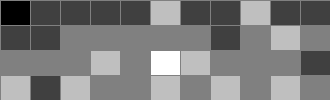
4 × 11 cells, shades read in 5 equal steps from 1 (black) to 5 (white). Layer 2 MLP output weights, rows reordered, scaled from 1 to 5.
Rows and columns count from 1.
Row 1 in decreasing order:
4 4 2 2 2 2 2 2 2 2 1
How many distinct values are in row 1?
3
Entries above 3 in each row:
2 1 3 5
